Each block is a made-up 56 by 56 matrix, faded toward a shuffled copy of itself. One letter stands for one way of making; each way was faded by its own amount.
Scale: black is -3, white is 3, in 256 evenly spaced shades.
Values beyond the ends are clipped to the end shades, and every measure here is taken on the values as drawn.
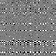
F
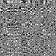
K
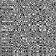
K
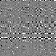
F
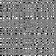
F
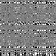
F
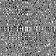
K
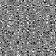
K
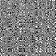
K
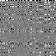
F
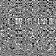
K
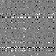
F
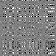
F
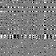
F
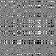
F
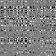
F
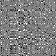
K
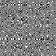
K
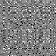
K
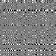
F
